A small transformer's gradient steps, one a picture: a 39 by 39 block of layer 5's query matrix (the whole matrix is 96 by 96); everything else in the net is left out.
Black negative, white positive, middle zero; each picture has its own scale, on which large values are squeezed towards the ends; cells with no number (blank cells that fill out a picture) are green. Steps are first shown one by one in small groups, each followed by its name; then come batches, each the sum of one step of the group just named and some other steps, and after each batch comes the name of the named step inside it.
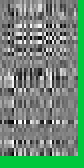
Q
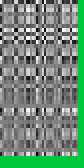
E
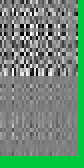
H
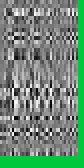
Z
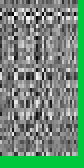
Z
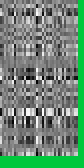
Q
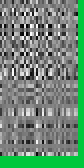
H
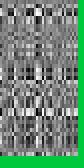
Z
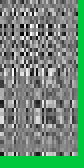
H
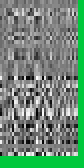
Z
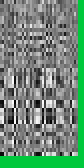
Q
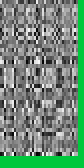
E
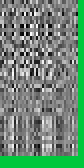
H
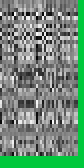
Q
